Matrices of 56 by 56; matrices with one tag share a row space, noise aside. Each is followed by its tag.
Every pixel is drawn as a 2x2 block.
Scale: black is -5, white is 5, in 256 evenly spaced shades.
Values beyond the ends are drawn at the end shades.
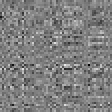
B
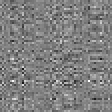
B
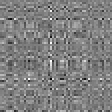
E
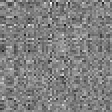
E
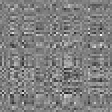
B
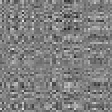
B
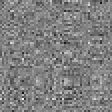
B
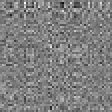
E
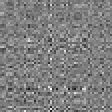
E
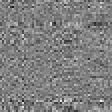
B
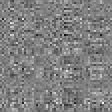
B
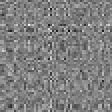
E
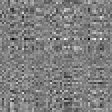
B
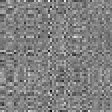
E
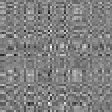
E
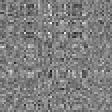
E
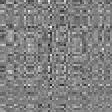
E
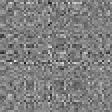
E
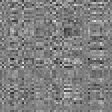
B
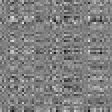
B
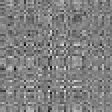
E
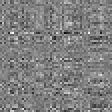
B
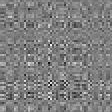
E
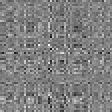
E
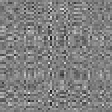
E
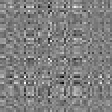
E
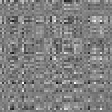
B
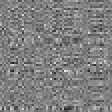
B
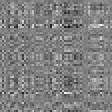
B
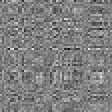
B
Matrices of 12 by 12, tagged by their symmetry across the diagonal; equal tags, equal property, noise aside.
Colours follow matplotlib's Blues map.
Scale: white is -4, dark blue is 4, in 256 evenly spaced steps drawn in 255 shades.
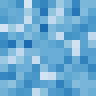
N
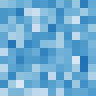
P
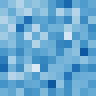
N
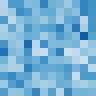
P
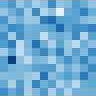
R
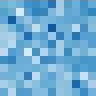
R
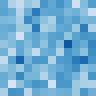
P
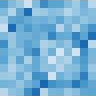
N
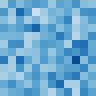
P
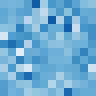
R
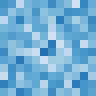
N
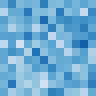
R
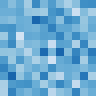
R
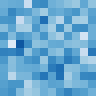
P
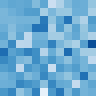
R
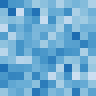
P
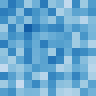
N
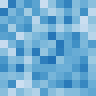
N
